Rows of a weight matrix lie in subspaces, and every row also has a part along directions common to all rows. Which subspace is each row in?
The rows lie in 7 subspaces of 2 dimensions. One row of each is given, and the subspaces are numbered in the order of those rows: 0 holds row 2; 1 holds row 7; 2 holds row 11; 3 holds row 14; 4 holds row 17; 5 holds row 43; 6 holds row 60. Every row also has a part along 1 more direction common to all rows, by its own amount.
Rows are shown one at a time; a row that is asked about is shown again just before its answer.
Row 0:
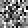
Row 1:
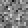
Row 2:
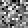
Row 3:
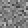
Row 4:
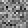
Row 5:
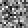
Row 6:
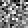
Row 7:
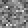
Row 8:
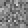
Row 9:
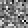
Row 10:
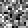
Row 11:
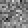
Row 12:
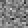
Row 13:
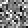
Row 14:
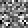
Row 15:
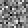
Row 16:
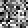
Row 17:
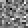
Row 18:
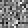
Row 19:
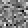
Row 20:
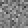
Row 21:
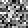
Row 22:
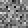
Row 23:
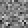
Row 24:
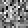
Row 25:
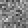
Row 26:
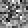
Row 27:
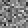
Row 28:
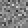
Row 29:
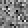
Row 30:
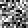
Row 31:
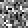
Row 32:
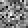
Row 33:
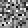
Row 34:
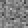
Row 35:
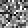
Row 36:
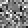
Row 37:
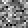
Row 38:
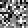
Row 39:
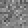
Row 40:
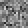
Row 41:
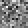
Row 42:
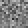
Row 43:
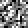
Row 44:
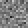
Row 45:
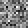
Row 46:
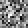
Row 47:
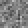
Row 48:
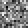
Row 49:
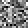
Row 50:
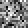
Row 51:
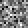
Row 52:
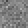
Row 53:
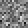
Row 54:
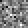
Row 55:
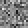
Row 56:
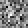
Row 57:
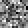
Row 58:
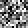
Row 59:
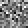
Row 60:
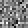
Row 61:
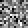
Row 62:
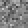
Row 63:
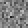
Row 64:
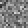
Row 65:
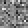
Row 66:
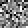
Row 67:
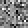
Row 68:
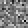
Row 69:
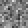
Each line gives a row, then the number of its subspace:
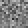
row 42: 0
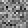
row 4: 5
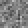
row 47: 5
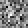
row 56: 4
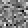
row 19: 1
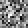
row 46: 4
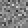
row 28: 1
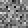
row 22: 6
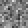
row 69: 5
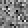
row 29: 3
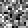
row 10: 5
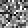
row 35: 0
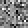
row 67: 3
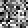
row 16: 5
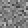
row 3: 1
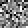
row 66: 0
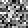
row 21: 6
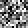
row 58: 6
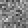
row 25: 2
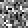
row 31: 5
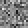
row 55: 3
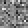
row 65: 3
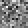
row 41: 0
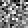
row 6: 0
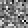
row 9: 3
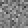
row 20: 0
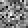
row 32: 4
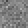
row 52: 2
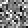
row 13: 0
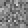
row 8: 0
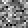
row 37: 1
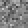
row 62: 0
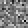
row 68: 3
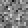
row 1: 5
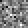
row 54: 6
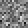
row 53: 3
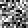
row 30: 2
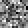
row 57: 2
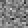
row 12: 4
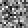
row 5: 6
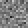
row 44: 4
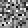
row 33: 1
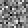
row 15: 6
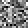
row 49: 1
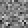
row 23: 3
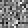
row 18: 6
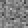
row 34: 4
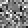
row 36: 0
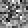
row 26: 2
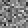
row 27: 1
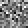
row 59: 0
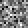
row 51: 6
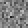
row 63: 4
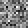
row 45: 5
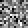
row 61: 6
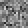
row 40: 5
